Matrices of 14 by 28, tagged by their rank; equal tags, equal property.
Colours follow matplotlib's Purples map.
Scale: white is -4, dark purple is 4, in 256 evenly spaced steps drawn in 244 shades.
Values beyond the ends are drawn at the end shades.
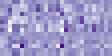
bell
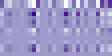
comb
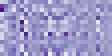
bell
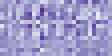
bell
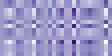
comb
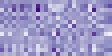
bell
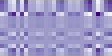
comb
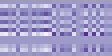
comb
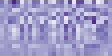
bell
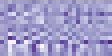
bell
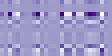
comb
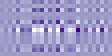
comb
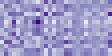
bell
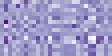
bell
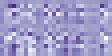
bell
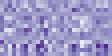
bell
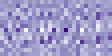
bell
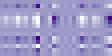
comb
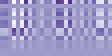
comb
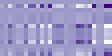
comb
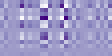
comb
